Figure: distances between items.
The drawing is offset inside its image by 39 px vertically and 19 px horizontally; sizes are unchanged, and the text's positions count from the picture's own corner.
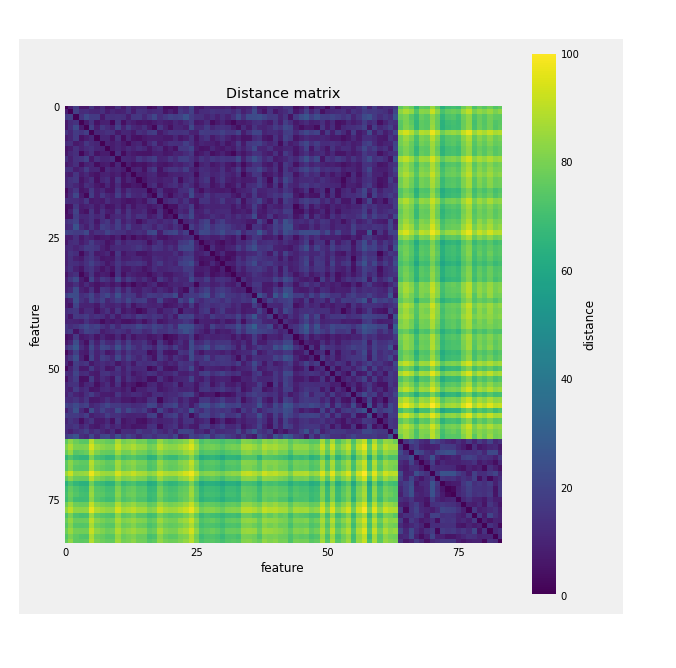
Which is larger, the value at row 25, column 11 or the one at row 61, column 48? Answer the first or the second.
the second
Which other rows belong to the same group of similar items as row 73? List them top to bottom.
64, 65, 66, 67, 68, 69, 70, 71, 72, 74, 75, 76, 77, 78, 79, 80, 81, 82, 83
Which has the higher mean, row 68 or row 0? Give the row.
68
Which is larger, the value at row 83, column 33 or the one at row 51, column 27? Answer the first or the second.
the first
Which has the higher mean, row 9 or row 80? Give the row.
80
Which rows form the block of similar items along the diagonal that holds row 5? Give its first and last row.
0 to 63
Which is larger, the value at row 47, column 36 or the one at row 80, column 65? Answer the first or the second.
the first
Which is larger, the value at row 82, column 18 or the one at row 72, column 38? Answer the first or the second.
the first
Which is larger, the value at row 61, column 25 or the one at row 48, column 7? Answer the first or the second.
the second
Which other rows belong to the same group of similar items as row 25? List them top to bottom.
0, 1, 2, 3, 4, 5, 6, 7, 8, 9, 10, 11, 12, 13, 14, 15, 16, 17, 18, 19, 20, 21, 22, 23, 24, 26, 27, 28, 29, 30, 31, 32, 33, 34, 35, 36, 37, 38, 39, 40, 41, 42, 43, 44, 45, 46, 47, 48, 49, 50, 51, 52, 53, 54, 55, 56, 57, 58, 59, 60, 61, 62, 63
